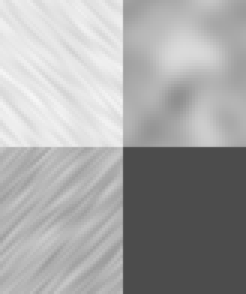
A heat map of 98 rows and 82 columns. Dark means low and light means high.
It is made of 2 by 2 panels. Panel 1,1: very high, slanting down to the right, faint in contrast. Panel 1,2: high, smooth. Panel 2,1: high, slanting up to the right, faint in contrast. Panel 2,2: low, flat.
